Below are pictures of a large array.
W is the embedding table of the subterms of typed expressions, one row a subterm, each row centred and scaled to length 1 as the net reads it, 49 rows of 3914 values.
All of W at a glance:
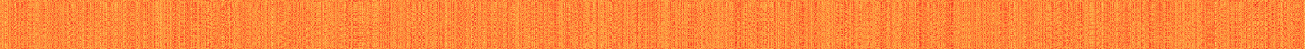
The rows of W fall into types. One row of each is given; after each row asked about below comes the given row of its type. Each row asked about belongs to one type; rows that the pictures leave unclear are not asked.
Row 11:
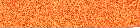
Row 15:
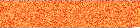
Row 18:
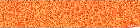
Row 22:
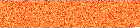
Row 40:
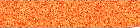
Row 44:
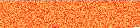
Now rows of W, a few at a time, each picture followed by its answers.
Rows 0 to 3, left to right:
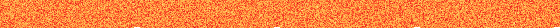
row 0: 15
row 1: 44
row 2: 18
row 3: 18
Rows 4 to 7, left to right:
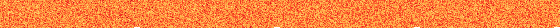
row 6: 18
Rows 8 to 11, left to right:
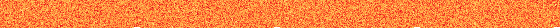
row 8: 40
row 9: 22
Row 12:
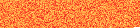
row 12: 44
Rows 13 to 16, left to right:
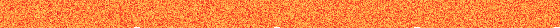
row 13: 18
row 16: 44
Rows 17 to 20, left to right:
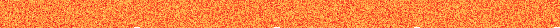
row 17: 22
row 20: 18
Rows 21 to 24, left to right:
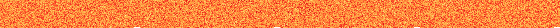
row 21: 44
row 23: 22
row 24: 15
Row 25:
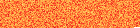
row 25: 44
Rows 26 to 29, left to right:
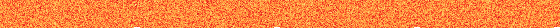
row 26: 11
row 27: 22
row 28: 15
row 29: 40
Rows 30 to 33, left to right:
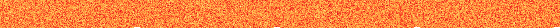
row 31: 11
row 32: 18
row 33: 18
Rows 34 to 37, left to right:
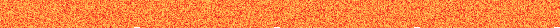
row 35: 40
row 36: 15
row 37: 15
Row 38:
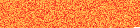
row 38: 44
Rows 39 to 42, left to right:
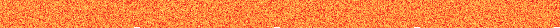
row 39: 11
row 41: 15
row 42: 11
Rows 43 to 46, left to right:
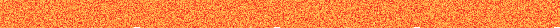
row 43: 44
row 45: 18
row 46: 15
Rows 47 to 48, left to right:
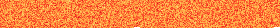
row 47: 40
